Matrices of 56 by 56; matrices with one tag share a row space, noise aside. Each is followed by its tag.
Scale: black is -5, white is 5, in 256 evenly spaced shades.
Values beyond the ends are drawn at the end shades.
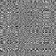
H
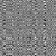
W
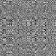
W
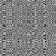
W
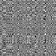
W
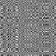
H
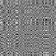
H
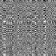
W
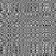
H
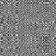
H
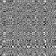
W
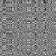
W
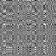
W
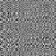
H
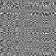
H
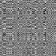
W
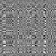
W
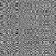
H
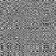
H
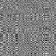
H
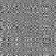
H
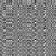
W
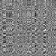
W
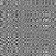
H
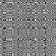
W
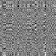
W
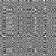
W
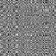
H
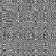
W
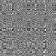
W
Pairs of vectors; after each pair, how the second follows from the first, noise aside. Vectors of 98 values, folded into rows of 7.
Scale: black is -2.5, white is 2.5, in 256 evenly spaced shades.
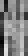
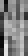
copied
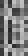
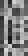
copied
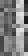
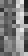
copied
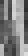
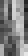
copied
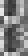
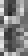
copied
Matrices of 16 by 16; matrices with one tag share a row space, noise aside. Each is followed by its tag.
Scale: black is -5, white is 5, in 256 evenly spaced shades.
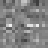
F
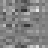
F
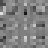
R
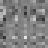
R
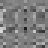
R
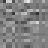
F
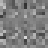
R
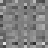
R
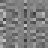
R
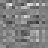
F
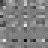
R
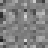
R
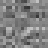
F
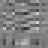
F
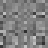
R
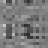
F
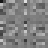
R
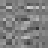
F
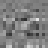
F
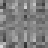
R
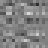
F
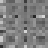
R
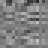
F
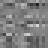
F
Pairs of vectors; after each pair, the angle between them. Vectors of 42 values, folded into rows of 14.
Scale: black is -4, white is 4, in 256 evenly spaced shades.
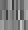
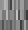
nearly opposite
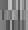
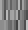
orthogonal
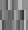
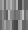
partly opposed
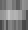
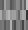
partly aligned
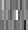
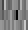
nearly opposite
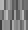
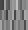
nearly opposite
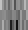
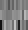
orthogonal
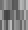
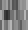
nearly parallel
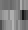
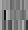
orthogonal
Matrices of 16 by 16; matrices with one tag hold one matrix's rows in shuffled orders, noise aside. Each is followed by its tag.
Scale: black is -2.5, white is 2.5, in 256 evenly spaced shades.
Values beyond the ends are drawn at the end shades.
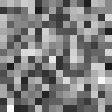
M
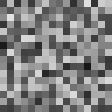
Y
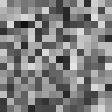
M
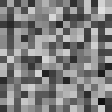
Y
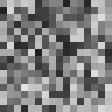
M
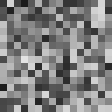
M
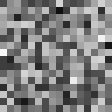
M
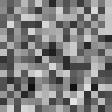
Y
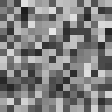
Y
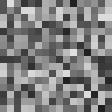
Y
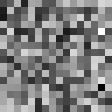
M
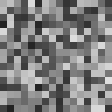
M
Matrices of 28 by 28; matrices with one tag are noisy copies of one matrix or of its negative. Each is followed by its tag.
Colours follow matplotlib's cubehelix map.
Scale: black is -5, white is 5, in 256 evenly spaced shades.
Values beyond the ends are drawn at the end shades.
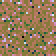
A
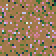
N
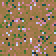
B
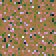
A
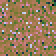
N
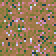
B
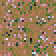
B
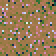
N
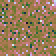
N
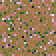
A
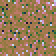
N
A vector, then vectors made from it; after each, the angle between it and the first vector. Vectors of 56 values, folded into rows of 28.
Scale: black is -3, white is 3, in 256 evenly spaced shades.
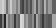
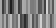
partly opposed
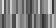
partly aligned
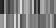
partly opposed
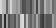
nearly parallel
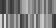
nearly opposite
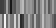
nearly opposite
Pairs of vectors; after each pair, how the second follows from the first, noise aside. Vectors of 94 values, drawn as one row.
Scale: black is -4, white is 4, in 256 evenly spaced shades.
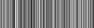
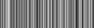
shuffled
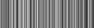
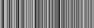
shuffled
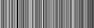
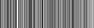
negated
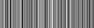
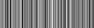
copied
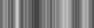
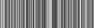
shuffled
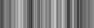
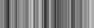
wrapped around
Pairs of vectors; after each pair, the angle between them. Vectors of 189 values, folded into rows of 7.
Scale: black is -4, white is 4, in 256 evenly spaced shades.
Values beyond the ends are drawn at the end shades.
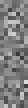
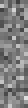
orthogonal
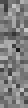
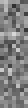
nearly opposite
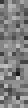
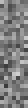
nearly opposite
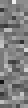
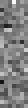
nearly parallel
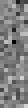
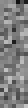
nearly parallel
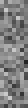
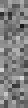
partly aligned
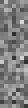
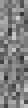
partly opposed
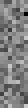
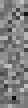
partly aligned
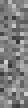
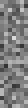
partly opposed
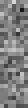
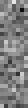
nearly parallel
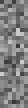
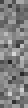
partly aligned
